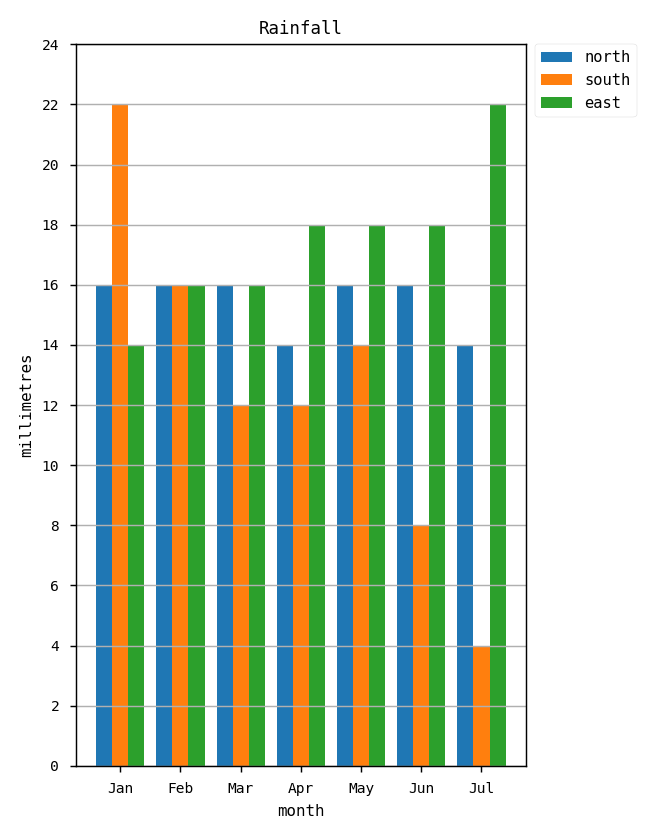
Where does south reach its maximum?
Jan
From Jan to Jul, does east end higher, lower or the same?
higher
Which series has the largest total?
east
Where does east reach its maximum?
Jul
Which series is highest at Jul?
east
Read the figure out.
Title: Rainfall
x-axis: month, ticks Jan Feb Mar Apr May Jun Jul
y-axis: millimetres, ticks 0 2 4 6 8 10 12 14 16 18 20 22 24
Legend: north, south, east
Values:
north: 16 16 16 14 16 16 14
south: 22 16 12 12 14 8 4
east: 14 16 16 18 18 18 22
